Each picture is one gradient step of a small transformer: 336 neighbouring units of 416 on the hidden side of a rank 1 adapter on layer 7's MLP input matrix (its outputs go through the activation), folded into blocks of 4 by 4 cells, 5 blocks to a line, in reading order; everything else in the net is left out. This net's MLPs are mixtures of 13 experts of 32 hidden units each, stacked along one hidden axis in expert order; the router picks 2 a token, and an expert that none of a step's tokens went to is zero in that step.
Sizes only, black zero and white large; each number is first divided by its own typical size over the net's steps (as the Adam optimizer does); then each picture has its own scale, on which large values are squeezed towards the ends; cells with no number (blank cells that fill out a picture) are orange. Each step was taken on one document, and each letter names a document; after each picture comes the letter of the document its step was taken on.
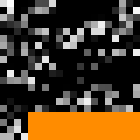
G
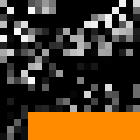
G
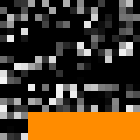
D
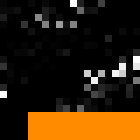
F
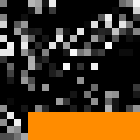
G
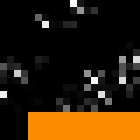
F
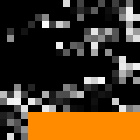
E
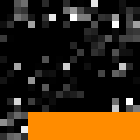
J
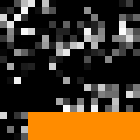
D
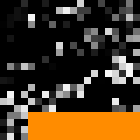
E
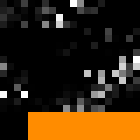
F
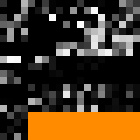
D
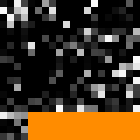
D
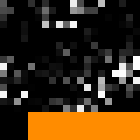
F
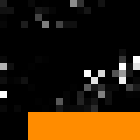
F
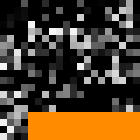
E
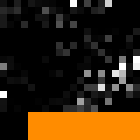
F
